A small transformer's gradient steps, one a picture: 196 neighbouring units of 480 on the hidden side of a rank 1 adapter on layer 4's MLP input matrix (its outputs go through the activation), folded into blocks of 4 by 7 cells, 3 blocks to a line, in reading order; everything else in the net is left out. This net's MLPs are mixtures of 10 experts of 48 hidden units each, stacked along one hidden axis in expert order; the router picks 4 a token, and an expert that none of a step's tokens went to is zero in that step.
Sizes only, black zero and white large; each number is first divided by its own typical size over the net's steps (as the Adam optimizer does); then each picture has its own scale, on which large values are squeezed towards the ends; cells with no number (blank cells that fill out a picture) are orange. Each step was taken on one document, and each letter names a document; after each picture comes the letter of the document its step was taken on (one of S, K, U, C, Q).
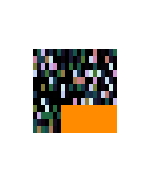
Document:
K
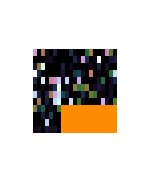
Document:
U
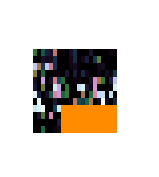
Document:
U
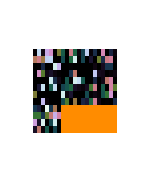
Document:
K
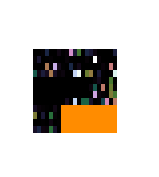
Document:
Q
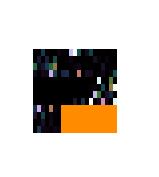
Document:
Q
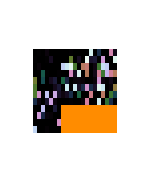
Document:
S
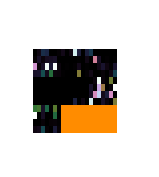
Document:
Q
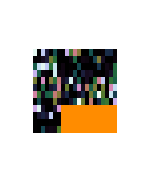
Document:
U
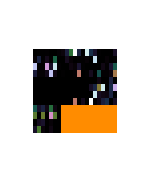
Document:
Q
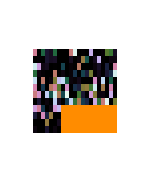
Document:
U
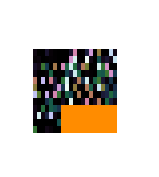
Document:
S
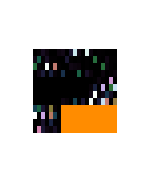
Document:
Q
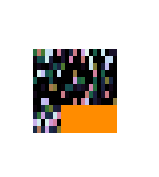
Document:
K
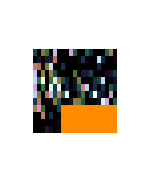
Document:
U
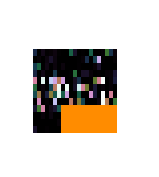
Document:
U
